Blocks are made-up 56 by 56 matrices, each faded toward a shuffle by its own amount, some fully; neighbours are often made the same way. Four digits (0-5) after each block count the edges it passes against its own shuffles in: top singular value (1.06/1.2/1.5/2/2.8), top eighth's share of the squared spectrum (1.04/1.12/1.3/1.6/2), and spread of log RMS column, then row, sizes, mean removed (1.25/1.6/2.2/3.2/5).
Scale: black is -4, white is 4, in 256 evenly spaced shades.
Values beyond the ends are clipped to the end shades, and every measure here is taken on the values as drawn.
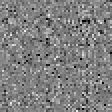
3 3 1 1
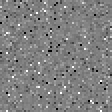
0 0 0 0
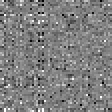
4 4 2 2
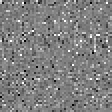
3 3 1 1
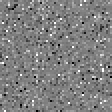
0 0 0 0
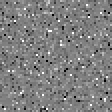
0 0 0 0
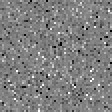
0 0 0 0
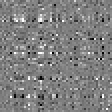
4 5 2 3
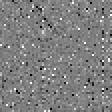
3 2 1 0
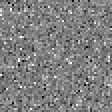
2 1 0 0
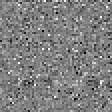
3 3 1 1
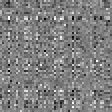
4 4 3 3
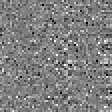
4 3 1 1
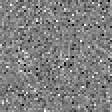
2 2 0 0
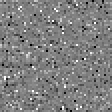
1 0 0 0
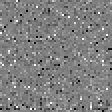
2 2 0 1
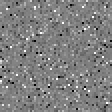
0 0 0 0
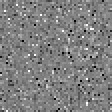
2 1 0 0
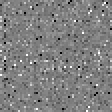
3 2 0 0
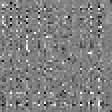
4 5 3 2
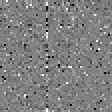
3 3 1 0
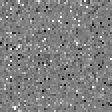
2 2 1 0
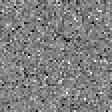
2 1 0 0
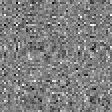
4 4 2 2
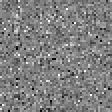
3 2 1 0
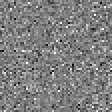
3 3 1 2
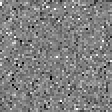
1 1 0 0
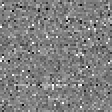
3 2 0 1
